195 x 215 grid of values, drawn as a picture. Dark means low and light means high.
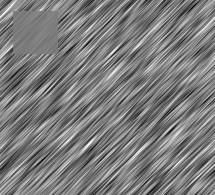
There is no overall slope. An odd patch, calmer than its surroundings, sits in the top left. The top left is the smoothest part. The grain runs diagonally up to the right. No row or column stands out.
